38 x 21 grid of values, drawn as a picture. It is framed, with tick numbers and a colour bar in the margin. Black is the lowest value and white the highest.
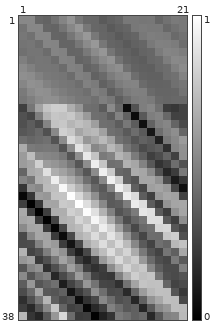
Seam: horizontal, 30% of the way down, the top part calmer. Mirror symmetry: none. Odd rows or columns: none. Grain: diagonal, down to the right. Slope: none. Average level on the scale: 50%.
